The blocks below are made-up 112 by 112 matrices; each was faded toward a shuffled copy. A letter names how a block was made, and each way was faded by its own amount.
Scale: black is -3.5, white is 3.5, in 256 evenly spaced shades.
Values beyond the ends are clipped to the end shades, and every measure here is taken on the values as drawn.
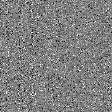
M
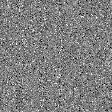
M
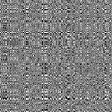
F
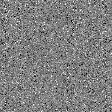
M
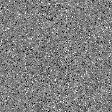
M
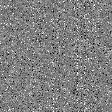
M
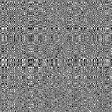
F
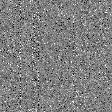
M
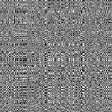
F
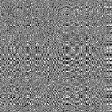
F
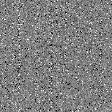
M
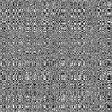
F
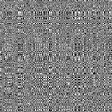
F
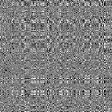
F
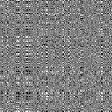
F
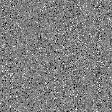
M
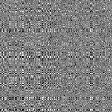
F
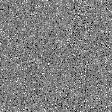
M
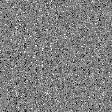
M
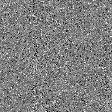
M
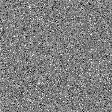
M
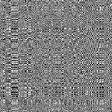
F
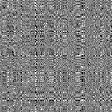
F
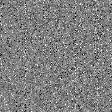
M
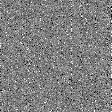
M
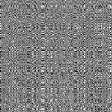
F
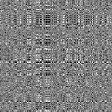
F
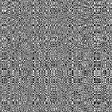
F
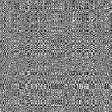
F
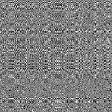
F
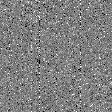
M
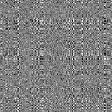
F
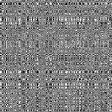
F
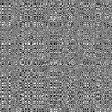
F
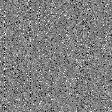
M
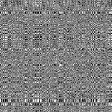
F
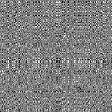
F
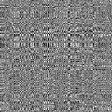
F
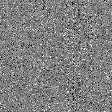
M
